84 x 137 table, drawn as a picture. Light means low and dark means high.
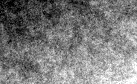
Ninth with the lowest average: bottom right. Slope: up to the top left. Ninth with the highest average: top left. Mirror symmetry: none.
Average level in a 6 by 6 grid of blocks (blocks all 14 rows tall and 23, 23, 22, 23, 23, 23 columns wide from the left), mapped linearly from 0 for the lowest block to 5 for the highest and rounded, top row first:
544433 / 544332 / 442322 / 332222 / 332111 / 221100
